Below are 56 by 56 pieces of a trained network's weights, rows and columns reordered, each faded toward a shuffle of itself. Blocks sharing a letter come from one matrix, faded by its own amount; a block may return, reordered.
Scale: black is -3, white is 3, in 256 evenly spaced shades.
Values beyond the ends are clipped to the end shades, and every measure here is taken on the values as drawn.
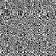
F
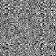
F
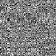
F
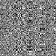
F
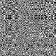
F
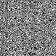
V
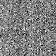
V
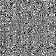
V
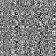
F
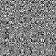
F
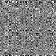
F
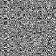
F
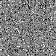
V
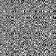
F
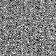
V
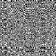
F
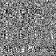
F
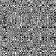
F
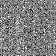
V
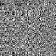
F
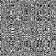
F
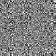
F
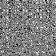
V
